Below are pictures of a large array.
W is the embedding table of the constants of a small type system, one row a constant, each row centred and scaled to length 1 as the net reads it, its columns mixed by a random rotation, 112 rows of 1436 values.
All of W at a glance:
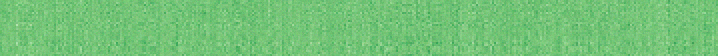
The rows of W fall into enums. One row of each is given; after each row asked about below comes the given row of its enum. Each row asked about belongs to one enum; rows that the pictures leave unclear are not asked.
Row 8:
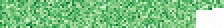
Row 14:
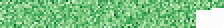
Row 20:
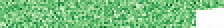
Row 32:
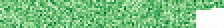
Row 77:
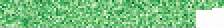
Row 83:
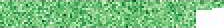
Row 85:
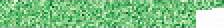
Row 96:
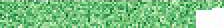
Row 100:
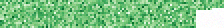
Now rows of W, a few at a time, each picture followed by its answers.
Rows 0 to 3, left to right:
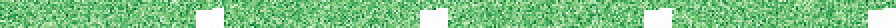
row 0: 96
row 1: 8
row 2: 100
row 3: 32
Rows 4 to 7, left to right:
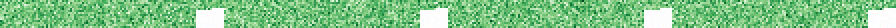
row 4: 100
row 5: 32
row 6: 83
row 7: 14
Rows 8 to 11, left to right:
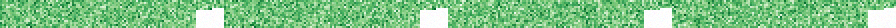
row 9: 8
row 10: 85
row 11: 77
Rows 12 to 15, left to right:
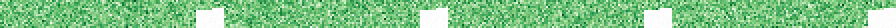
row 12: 83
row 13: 77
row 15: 20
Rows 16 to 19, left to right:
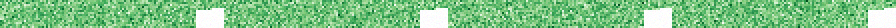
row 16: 100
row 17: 14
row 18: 20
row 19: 83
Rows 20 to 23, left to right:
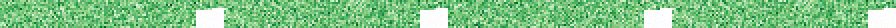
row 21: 32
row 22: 8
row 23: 32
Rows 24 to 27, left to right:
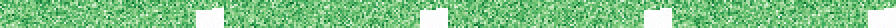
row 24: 77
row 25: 8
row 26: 8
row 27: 77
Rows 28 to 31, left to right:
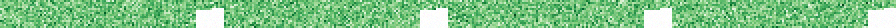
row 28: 32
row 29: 8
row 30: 96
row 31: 20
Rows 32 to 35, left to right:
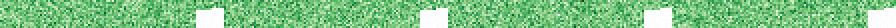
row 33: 8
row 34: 83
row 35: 77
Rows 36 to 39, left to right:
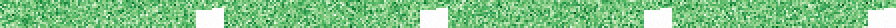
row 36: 77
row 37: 83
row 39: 20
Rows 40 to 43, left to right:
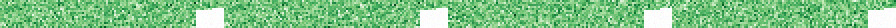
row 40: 20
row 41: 20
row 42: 96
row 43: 85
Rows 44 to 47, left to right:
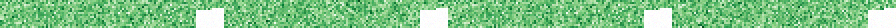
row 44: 100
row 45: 83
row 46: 100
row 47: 8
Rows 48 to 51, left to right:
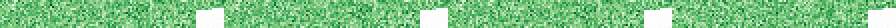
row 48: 85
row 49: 85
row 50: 85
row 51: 32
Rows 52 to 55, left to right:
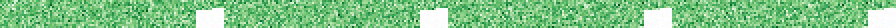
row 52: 85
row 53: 14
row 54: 20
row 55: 20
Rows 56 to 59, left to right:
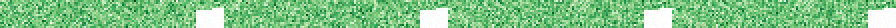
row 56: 83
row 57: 85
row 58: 32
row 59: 32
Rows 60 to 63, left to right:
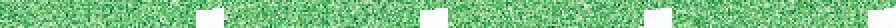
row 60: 96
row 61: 100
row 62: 20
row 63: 77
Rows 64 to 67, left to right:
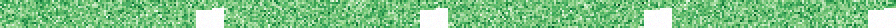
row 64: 77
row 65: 32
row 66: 20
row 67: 85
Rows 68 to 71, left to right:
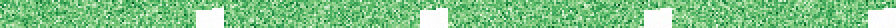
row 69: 8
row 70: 20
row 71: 32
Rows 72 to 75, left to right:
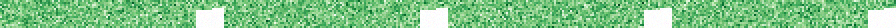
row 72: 77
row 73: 83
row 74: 20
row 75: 85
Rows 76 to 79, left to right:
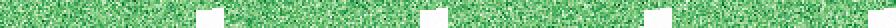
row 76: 83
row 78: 20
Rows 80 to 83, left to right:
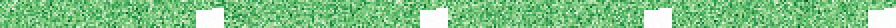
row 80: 85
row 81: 96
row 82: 100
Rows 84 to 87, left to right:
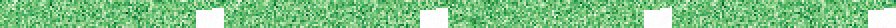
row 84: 85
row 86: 77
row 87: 85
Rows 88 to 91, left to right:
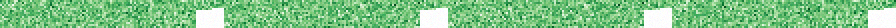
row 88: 85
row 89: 20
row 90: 20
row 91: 85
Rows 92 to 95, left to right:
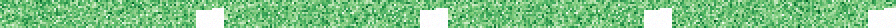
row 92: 77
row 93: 100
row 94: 100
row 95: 83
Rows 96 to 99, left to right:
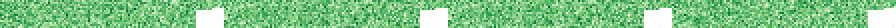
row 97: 100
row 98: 100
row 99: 77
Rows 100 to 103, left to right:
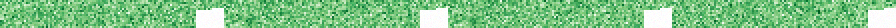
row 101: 77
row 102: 77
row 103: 83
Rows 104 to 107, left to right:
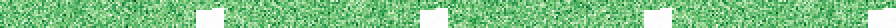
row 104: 83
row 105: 32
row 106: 77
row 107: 32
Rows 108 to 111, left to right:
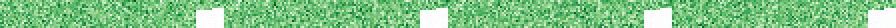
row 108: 83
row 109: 85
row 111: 8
